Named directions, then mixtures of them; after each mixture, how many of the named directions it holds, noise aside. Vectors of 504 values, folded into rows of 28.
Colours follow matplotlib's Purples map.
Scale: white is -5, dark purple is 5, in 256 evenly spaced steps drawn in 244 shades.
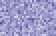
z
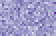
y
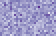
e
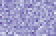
two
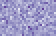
two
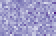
two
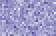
one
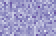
two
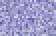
one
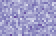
three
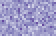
two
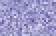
three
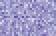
one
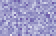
three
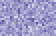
two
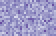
one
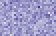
one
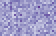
one
